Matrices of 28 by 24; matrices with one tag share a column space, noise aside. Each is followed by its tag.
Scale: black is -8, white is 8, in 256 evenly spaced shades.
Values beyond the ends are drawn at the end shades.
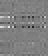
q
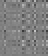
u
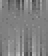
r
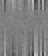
r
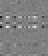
q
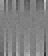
r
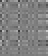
u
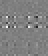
q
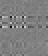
q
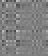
u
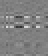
q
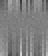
r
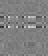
q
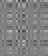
u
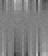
r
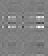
q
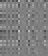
u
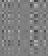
u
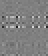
q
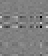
q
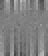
r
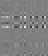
q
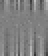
r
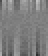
r
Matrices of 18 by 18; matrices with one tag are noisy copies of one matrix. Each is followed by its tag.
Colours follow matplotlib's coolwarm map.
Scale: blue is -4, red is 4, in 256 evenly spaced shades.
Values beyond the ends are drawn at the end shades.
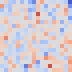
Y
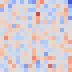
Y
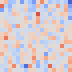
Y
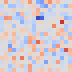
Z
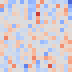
Y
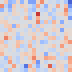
Y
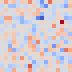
Z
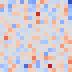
Y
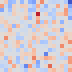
Y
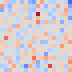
Y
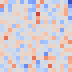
Y
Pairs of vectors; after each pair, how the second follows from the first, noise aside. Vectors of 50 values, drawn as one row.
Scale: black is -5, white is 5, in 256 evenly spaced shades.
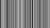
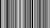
scaled up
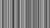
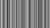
shuffled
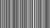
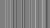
partly zeroed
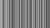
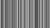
shuffled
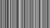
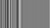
partly zeroed
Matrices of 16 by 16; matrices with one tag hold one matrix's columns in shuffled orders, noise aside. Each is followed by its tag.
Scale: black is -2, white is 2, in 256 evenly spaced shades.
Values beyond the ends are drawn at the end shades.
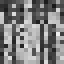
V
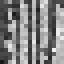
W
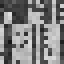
V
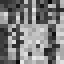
V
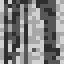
W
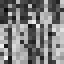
V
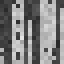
W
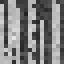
W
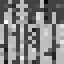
V
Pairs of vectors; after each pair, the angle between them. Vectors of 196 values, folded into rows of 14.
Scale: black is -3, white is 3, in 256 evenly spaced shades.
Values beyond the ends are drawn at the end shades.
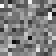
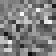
orthogonal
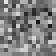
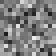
partly aligned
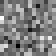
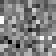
nearly parallel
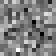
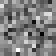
nearly parallel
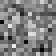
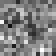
nearly opposite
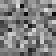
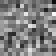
nearly opposite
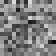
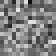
nearly opposite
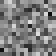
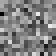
partly aligned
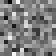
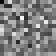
partly opposed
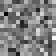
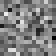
nearly opposite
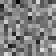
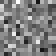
nearly opposite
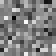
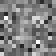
partly aligned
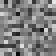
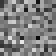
orthogonal
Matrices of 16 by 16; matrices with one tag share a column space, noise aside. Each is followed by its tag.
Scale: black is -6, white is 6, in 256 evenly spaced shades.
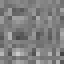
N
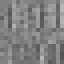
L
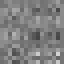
N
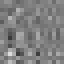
N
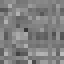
N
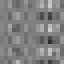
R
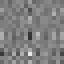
N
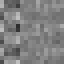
R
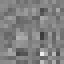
N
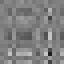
N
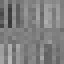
L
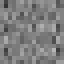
R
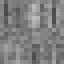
L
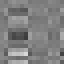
N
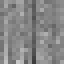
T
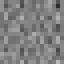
R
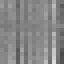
T
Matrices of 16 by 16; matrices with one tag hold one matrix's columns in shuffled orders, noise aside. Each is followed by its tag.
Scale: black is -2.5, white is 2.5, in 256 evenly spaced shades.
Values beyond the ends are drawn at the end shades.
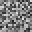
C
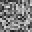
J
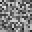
C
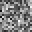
J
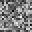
J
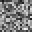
J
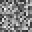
J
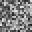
J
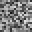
C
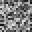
J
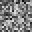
J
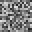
C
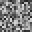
J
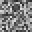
J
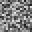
C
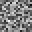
C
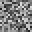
C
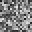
J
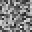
J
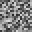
C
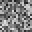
J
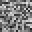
C
